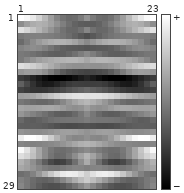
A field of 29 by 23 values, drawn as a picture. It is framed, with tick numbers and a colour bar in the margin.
The left and right halves mirror each other. Streaks run across, left to right. There is no overall slope. On average the colour sits 50% of the way up the scale. The histogram is bell-shaped.
